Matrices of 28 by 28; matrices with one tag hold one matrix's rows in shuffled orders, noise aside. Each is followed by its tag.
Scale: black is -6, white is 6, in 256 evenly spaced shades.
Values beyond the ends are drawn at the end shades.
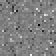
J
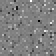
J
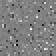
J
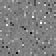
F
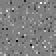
F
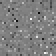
J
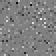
F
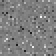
F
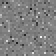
F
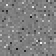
F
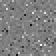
F
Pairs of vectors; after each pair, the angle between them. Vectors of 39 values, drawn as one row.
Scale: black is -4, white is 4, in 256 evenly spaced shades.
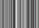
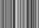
nearly parallel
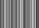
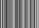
orthogonal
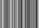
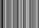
partly opposed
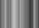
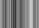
nearly opposite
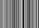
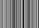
nearly parallel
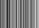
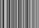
partly aligned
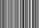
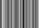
partly aligned
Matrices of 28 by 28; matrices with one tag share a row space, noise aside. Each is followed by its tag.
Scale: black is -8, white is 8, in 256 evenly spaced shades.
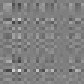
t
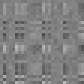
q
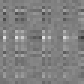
q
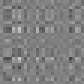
t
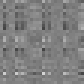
q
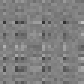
q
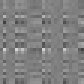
q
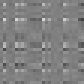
q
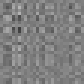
t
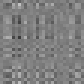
t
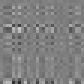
t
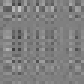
t
